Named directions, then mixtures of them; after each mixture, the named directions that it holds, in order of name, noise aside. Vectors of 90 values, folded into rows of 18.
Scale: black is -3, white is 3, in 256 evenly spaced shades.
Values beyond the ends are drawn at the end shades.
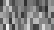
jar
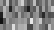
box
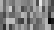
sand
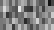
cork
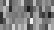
box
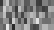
cork, jar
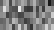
cork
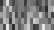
jar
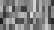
sand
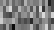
box, cork, sand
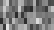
box, cork, jar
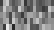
cork, jar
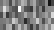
cork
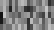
box, cork, jar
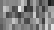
cork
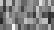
box, cork, sand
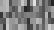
box, cork, sand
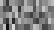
cork, jar, sand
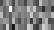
box, jar, sand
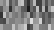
box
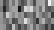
cork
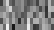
jar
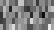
box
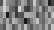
cork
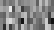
sand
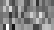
cork, jar, sand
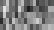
box, cork, jar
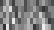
jar, sand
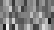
jar, sand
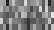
box, cork, jar
